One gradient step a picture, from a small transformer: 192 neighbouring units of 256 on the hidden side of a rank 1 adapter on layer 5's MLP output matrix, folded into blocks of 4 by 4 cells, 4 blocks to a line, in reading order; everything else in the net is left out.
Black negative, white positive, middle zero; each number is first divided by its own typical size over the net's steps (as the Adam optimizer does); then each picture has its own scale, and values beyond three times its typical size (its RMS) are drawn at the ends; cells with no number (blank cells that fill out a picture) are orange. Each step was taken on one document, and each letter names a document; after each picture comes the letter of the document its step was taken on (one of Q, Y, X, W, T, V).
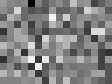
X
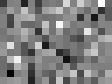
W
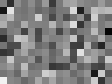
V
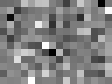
W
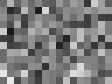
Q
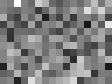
Q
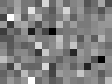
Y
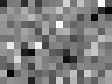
W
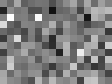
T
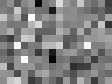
Q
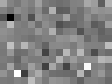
Y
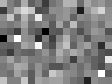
T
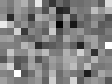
Y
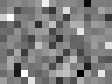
Y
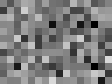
V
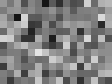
Q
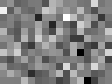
V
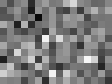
X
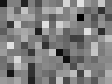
W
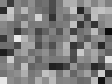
V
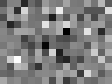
W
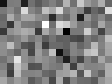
W
